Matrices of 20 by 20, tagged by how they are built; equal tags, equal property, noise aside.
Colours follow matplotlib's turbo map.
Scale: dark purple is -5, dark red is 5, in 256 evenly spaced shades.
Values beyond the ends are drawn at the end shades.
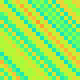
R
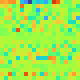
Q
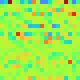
Q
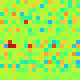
Q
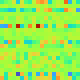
Q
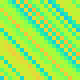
R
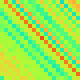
R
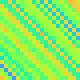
R
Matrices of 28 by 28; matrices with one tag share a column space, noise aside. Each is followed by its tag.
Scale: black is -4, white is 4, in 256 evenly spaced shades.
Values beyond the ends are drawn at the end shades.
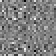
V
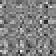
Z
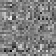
V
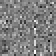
Z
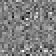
V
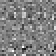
V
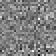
V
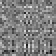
Z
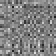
Z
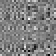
V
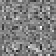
V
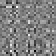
Z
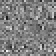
V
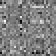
Z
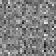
Z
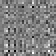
Z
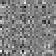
Z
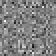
Z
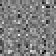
Z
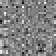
Z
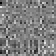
Z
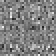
V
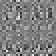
V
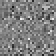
V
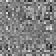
V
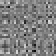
Z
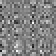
Z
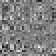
V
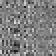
Z
